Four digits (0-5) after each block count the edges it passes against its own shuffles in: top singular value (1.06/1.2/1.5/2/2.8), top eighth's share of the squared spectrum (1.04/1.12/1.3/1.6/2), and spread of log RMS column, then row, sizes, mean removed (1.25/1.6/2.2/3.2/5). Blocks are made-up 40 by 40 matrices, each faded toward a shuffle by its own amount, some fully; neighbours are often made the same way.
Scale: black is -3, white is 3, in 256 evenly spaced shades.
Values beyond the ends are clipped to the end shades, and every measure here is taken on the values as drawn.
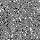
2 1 0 0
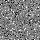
1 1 0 0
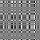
5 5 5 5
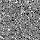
2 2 1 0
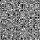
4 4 2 2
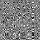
4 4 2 2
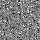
0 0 0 0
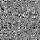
3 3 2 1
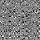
3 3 1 2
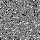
0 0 0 0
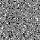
3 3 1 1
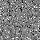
0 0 0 0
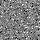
0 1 0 0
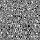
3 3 1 1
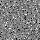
1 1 0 0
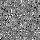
2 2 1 0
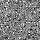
2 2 1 0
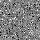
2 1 0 0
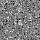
2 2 0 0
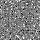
2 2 0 0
